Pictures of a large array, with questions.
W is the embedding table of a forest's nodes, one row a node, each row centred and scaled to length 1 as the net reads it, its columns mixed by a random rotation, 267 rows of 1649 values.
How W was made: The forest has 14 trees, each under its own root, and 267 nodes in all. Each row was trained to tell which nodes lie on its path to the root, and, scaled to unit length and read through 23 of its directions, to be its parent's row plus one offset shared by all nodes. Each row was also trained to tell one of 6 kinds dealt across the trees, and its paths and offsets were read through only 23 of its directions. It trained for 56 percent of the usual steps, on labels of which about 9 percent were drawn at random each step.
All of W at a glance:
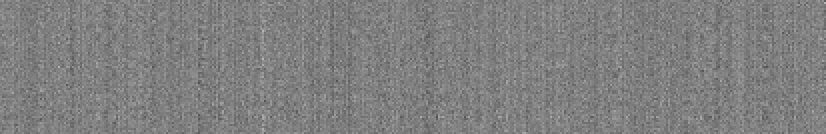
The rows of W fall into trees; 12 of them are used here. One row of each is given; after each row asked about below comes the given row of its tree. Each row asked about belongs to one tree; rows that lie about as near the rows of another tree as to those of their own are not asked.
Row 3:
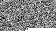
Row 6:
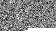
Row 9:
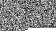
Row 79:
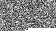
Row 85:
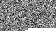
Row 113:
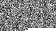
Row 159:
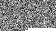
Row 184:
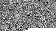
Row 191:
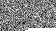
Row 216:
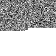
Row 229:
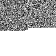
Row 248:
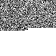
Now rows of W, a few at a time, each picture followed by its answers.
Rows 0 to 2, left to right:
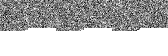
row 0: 229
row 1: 79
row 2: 216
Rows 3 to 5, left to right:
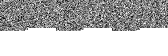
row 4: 248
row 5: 113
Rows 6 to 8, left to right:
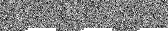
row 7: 79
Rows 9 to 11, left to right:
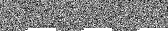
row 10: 248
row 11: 159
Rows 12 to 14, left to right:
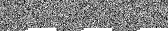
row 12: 229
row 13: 6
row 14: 3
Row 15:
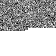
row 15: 3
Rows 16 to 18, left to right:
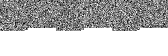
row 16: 184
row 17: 229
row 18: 9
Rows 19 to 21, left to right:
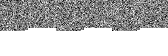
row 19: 159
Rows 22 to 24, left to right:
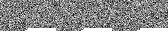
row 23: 9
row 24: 3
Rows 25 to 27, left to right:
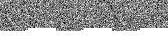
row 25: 229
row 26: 248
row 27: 3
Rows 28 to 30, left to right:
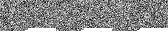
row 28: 229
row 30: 216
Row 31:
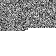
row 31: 3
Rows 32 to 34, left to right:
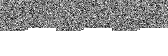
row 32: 229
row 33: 9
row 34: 113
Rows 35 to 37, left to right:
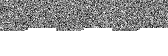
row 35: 184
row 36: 191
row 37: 229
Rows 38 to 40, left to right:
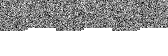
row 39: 85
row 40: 79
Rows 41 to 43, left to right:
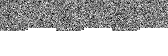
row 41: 9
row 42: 79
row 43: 229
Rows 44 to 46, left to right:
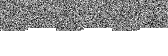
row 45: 248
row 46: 216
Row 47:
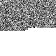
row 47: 229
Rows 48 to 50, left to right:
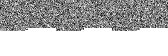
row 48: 9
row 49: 3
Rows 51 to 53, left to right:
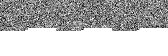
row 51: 3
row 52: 216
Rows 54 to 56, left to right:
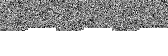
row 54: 85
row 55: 248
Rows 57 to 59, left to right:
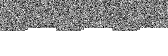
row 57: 9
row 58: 159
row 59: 229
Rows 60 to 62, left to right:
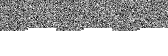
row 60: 191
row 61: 6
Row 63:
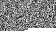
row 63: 3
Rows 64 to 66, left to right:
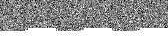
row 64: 159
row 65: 248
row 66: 9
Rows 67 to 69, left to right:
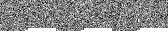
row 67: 6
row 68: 3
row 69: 3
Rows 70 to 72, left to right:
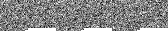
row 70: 113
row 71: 113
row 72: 3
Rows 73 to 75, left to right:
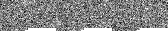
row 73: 3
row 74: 79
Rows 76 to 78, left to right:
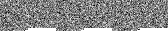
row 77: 191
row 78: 9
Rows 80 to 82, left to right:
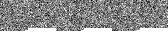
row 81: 159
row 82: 79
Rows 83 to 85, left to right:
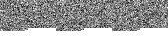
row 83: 248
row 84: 113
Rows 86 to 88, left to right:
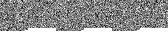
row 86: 6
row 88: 229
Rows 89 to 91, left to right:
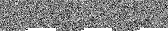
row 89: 9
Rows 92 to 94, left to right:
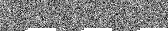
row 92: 159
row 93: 9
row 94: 3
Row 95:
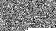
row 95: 79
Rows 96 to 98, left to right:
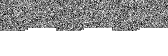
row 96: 3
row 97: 229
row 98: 248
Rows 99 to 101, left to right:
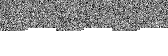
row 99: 9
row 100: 79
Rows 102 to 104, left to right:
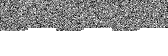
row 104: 159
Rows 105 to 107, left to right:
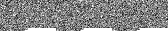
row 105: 159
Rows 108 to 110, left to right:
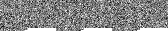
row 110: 229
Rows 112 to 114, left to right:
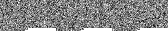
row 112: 159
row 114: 9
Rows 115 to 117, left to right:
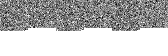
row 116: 9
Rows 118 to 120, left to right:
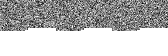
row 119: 159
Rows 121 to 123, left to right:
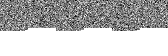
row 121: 216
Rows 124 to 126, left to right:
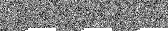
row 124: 85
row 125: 113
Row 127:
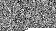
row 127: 159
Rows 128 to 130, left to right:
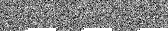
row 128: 191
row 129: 3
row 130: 113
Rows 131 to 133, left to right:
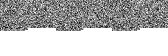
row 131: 248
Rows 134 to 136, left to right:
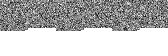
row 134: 3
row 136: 159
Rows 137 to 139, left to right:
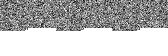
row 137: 229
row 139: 159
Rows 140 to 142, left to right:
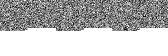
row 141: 85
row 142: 159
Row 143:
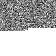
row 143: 79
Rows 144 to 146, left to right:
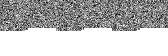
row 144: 184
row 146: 159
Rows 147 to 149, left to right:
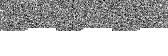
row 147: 248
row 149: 191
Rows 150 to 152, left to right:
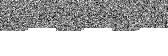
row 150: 3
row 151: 85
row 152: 216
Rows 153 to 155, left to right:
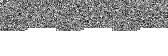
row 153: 6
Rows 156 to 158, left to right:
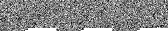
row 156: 85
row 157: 184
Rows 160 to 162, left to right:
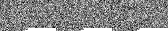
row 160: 9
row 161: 248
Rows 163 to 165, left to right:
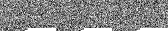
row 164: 191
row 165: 229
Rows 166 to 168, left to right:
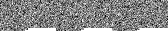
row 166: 159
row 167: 3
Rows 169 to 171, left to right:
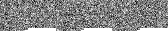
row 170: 248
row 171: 229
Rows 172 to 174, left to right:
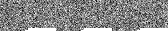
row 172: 229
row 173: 159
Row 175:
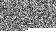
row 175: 113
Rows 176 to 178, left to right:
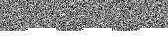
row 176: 9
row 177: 248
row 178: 248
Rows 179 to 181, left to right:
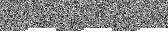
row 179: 216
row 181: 3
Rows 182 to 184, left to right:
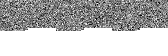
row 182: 248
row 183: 216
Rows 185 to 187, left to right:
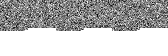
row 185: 113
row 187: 248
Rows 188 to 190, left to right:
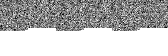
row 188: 159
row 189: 229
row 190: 9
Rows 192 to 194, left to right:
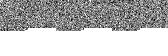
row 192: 6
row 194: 159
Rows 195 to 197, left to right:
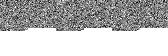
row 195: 159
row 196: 85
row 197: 229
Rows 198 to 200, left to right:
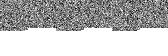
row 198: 248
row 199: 229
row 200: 159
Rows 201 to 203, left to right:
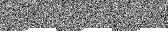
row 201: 6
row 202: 159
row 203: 3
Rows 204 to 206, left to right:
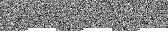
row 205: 248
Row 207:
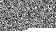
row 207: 6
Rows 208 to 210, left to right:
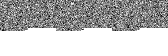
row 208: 85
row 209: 9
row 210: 3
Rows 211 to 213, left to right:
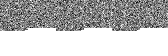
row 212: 229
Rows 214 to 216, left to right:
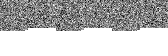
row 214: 113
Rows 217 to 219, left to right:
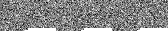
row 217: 184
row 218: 85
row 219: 229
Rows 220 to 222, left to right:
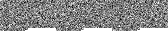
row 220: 229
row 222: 9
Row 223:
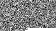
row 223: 248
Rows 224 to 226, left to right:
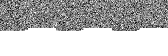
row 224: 3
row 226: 248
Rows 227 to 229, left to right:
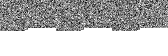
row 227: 159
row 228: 79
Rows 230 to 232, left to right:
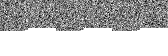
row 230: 3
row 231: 248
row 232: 216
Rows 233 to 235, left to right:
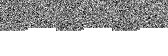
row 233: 6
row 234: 248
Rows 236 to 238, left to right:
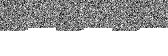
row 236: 229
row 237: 229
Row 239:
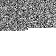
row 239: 191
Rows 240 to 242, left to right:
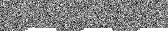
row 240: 3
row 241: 248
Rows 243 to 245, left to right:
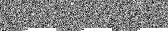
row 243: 9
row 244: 9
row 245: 85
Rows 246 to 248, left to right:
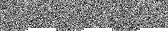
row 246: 248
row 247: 191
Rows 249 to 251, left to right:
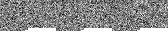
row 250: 159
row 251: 3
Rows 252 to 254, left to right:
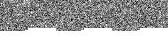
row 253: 159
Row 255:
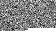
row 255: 248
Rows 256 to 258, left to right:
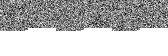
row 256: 248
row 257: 216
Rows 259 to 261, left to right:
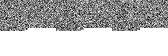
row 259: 6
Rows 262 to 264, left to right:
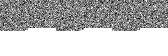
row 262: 229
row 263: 6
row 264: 159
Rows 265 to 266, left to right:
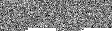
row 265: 3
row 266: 9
